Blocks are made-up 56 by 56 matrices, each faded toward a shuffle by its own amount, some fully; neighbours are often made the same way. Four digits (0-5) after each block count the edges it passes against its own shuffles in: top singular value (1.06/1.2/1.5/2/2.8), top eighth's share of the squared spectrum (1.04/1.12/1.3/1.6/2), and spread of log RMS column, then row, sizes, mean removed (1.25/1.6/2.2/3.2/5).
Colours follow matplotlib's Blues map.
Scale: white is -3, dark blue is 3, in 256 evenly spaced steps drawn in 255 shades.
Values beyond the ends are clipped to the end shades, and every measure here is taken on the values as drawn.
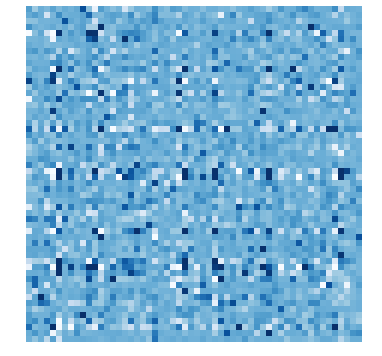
4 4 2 3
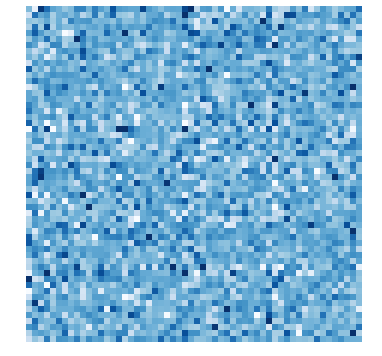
3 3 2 1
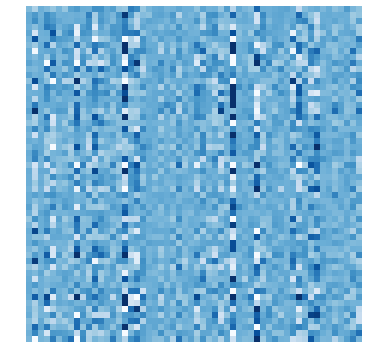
4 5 4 2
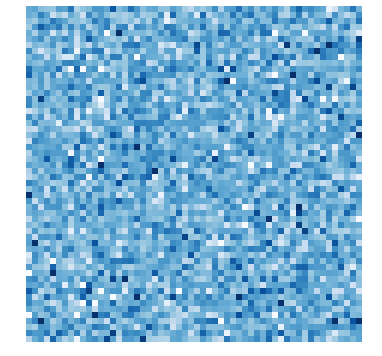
1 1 0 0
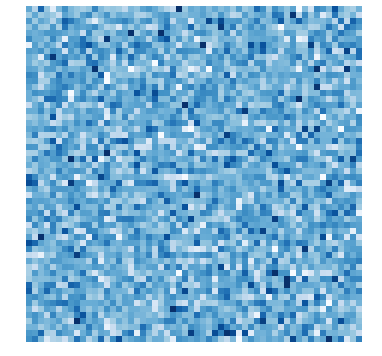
1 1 0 0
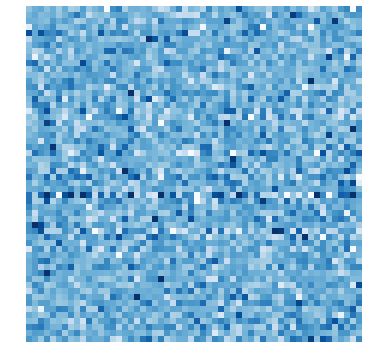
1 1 0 2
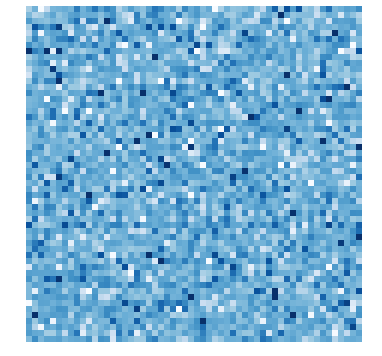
0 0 0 0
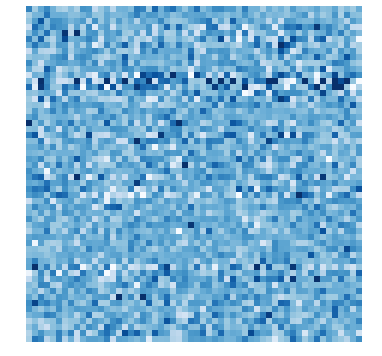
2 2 0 3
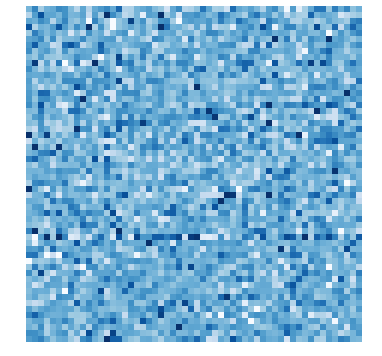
1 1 0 1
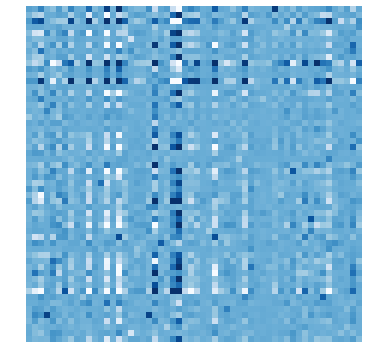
5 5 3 3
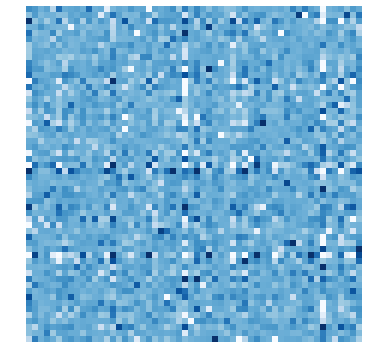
4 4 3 2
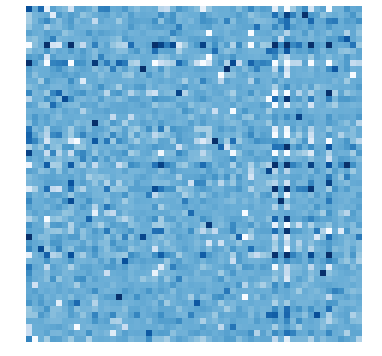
4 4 2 2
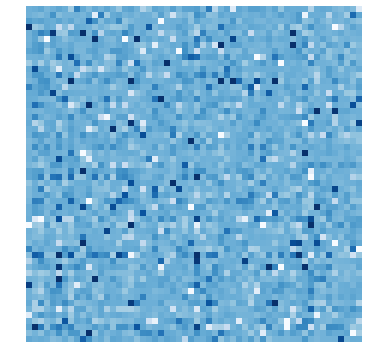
2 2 1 0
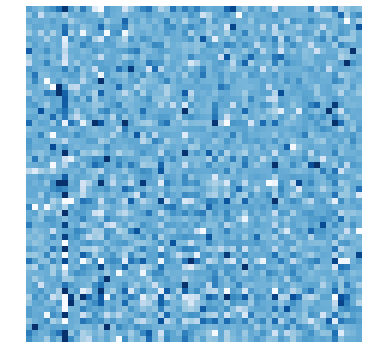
4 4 2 2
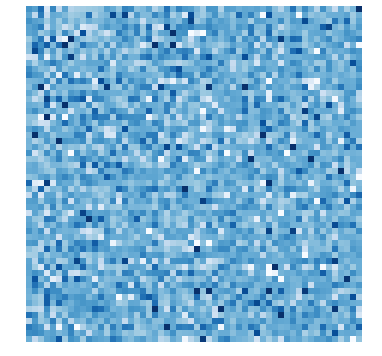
3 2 1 1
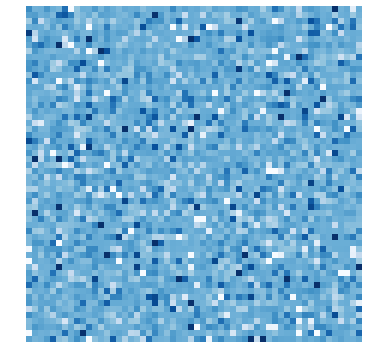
1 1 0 0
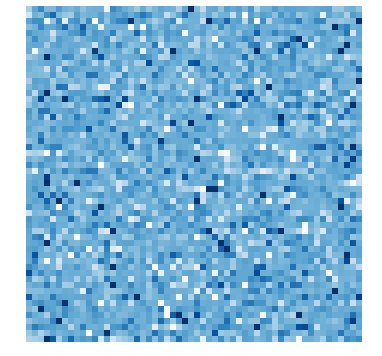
1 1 0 0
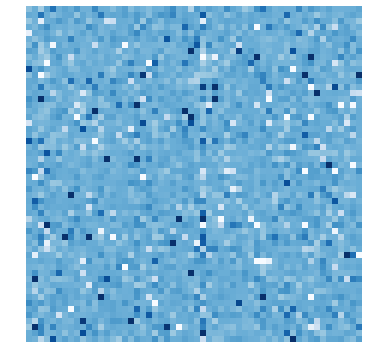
2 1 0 0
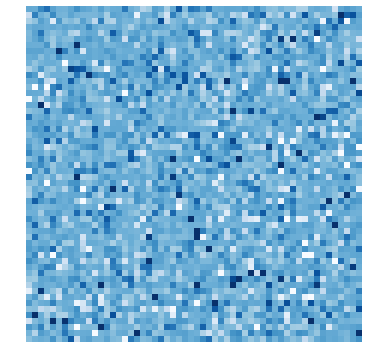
0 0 0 0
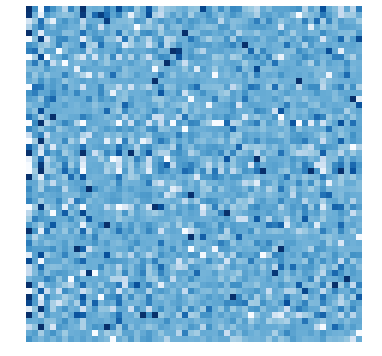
4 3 2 1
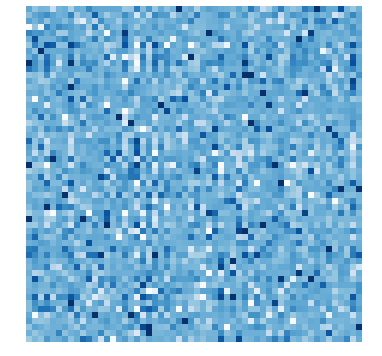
3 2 1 0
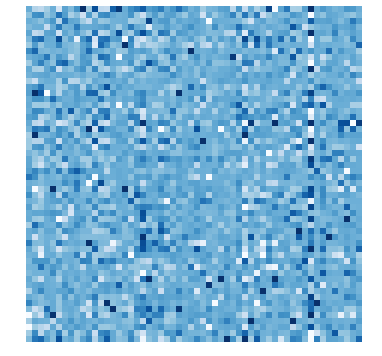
4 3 2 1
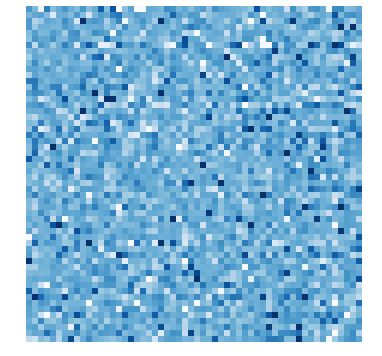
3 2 0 1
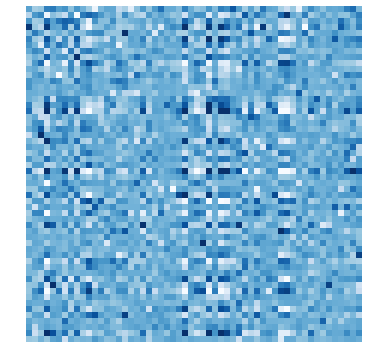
5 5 3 3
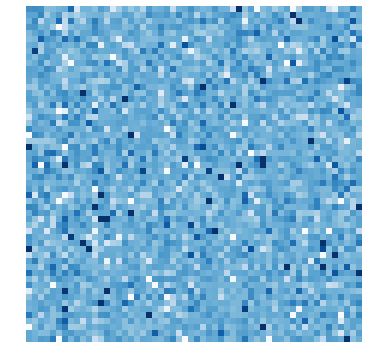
1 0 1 0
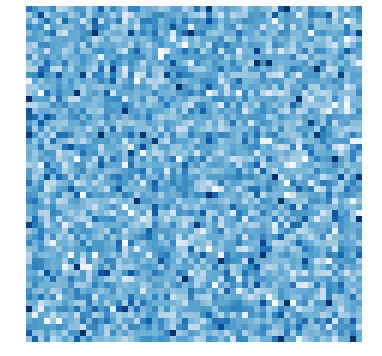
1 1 0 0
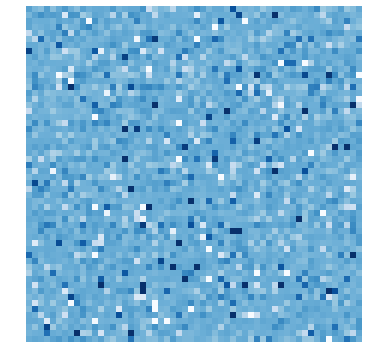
0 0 0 0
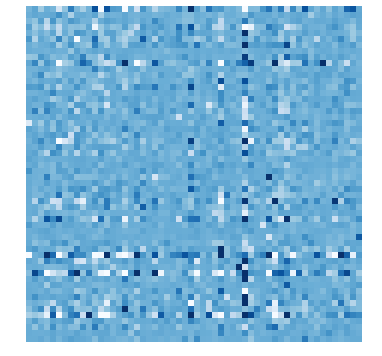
3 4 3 3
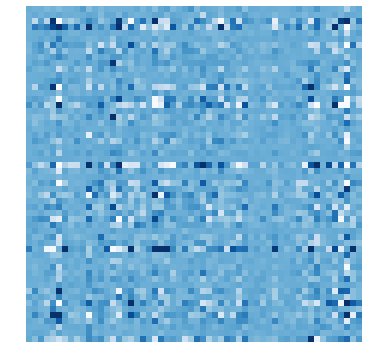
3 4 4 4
